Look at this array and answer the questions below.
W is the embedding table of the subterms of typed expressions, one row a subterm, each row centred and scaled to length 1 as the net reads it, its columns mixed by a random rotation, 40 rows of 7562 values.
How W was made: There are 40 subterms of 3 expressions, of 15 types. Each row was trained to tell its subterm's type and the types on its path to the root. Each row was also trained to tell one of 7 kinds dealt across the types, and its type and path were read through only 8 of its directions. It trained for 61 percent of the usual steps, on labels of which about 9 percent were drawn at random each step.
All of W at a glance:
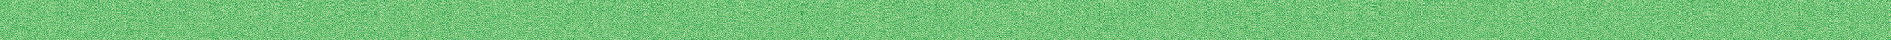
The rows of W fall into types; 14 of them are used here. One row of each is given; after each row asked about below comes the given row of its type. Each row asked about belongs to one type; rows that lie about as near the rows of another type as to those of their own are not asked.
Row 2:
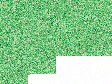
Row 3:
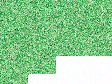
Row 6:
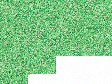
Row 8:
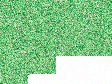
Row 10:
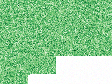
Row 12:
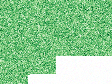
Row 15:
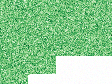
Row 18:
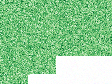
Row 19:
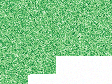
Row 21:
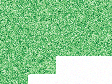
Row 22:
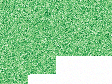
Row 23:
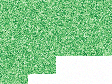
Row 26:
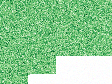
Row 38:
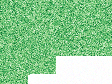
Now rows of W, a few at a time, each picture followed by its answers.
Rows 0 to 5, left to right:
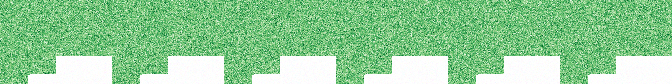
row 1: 26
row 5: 12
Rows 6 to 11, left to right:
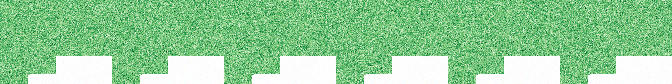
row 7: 10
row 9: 15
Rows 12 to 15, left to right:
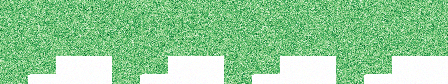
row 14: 12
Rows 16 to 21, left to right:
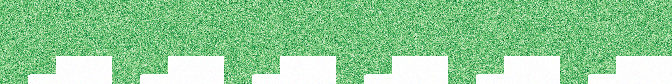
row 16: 26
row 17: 8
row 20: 6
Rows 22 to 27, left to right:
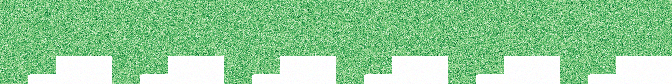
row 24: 26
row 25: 23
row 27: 18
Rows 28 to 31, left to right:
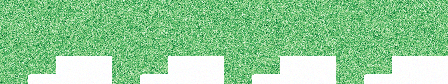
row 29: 18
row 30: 19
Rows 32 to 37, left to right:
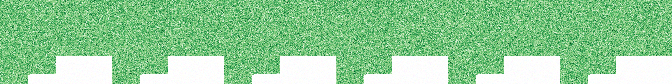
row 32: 12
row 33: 2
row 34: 38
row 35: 2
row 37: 10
